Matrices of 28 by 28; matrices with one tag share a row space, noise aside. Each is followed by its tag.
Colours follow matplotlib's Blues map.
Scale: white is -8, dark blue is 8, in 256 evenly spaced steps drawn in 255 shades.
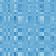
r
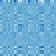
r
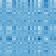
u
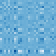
r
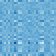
r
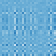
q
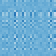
q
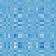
r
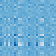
r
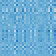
q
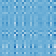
q
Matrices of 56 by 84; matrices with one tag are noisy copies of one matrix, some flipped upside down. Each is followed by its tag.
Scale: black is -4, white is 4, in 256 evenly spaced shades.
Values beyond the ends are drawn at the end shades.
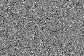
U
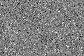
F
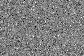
U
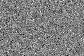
U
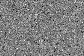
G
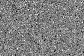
G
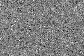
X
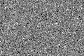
F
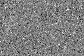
F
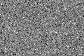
F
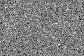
F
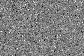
G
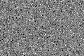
U
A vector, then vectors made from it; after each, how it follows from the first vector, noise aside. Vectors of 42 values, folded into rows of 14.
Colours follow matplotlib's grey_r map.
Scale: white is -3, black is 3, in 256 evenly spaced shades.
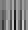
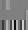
partly zeroed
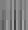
shrunk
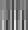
negated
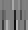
partly zeroed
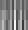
negated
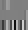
partly zeroed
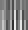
negated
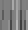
partly zeroed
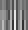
negated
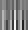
negated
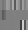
partly zeroed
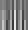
negated
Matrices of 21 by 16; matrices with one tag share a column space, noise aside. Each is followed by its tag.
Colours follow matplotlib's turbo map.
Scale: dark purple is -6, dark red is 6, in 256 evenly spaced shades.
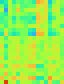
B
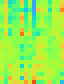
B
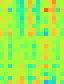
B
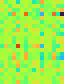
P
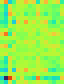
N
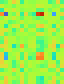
P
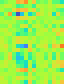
P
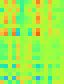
B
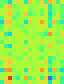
N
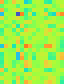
P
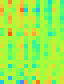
B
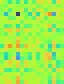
P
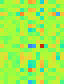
P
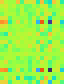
N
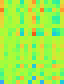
B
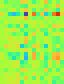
P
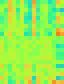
B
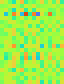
P
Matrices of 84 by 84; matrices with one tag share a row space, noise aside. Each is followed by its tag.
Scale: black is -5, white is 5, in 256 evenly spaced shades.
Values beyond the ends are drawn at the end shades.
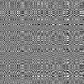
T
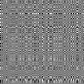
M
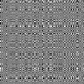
M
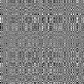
M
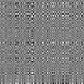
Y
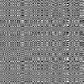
T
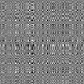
Y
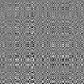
Y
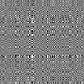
Y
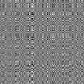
Y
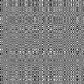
M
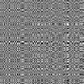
T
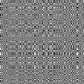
M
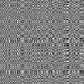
T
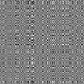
Y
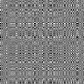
M
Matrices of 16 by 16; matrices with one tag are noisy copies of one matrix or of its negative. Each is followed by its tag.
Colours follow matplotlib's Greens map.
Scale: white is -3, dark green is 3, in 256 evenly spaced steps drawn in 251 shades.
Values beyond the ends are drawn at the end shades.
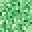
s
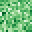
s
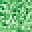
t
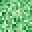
s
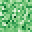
t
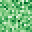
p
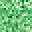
p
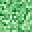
t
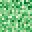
p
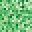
p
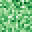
p
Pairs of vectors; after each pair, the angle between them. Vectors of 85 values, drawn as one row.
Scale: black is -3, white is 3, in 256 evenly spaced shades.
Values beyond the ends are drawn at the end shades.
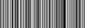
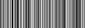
nearly parallel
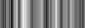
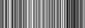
orthogonal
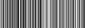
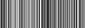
partly opposed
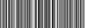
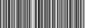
nearly parallel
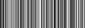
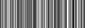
partly aligned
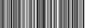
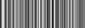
partly opposed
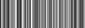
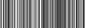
orthogonal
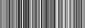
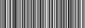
partly opposed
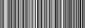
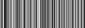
partly opposed
